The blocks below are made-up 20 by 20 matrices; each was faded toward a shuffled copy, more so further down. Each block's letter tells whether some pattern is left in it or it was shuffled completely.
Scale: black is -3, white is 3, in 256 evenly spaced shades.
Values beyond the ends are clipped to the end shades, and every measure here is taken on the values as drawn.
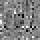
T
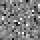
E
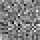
T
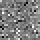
E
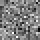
E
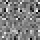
T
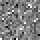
E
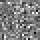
E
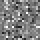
T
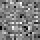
T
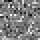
E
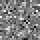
E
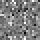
T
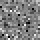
E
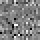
T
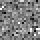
E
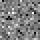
E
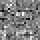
T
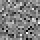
E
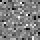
E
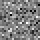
E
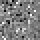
E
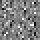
T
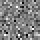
E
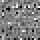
T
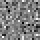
T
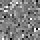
E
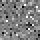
E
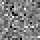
T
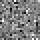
E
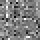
T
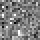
T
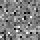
E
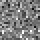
E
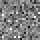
E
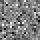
E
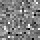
T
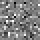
T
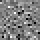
T
